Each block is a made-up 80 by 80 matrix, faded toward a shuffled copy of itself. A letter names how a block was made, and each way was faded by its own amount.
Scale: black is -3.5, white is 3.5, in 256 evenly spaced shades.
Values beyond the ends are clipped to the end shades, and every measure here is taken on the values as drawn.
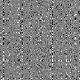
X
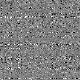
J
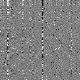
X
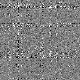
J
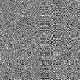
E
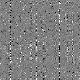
X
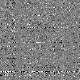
J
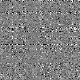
J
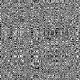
E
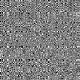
E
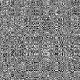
E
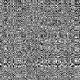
E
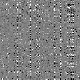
X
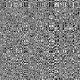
E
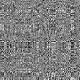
E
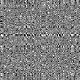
E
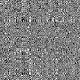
E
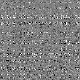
J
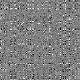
X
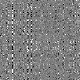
X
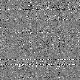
J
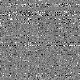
J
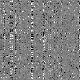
X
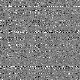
J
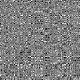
E
